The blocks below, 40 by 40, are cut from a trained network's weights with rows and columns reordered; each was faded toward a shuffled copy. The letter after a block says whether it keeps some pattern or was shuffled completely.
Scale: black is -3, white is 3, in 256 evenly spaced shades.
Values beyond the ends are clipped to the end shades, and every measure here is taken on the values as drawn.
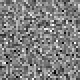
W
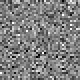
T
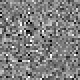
T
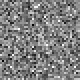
W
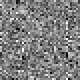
T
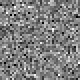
W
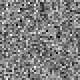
W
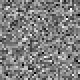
W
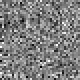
T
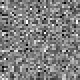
T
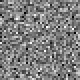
W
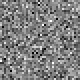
W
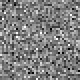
W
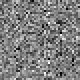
T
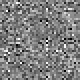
T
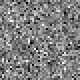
W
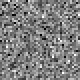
W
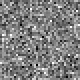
W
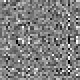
T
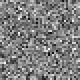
T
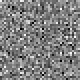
T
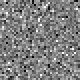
W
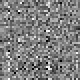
T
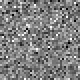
W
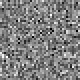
W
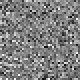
T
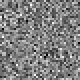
T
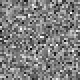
W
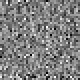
T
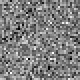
W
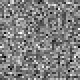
T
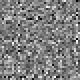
T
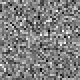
W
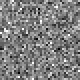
W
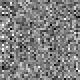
T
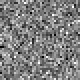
W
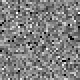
W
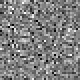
T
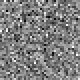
W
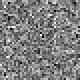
T
